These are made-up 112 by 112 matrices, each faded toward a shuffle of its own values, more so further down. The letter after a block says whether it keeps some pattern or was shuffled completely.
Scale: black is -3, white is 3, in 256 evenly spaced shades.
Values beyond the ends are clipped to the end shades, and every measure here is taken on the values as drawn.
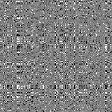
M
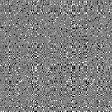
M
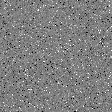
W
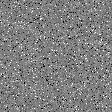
W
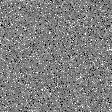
W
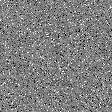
W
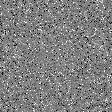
W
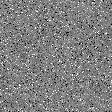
W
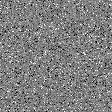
W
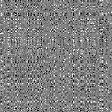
M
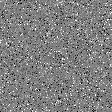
W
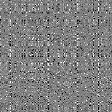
M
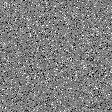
W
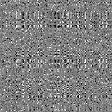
M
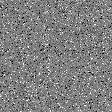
W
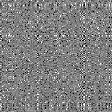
M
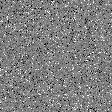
W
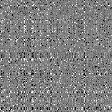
M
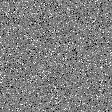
W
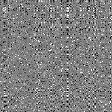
M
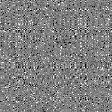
M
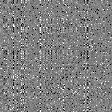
M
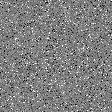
W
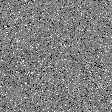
W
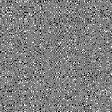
M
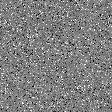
W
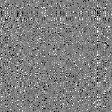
M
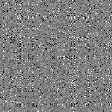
M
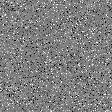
W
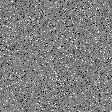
W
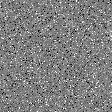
W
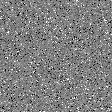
W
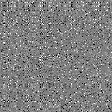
M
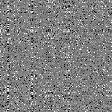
M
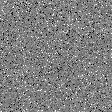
W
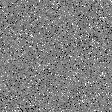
W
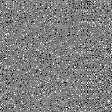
M
